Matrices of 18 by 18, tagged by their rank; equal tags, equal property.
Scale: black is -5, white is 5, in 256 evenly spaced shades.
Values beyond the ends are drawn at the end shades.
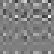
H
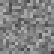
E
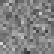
E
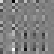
H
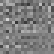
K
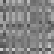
H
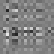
H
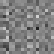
K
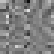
K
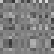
H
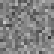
E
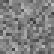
E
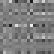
H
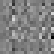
K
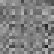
K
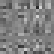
K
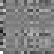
H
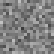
E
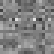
K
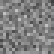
E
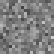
E
